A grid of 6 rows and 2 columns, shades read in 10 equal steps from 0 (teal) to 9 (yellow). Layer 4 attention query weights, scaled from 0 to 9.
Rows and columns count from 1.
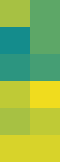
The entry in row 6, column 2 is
8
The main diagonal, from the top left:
6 3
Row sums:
9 3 3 16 13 16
